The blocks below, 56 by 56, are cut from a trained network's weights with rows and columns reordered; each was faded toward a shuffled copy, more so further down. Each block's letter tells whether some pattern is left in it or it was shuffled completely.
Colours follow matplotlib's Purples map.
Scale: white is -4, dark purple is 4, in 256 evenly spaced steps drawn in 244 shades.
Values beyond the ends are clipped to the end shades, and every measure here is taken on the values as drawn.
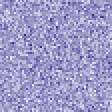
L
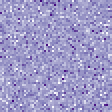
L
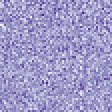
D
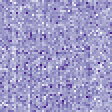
D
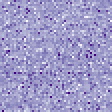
D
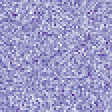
L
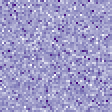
L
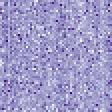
D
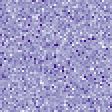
L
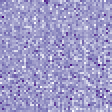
D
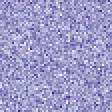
L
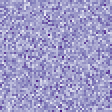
L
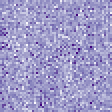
D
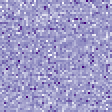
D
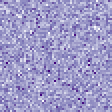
L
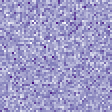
D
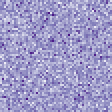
L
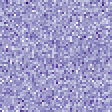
D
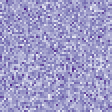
D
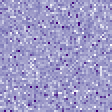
L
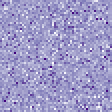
L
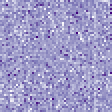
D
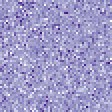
L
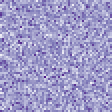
D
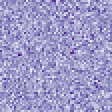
D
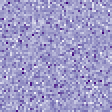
L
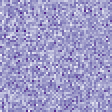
D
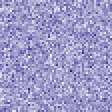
D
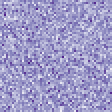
D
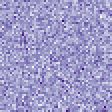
L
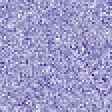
L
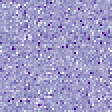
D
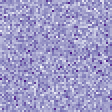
L
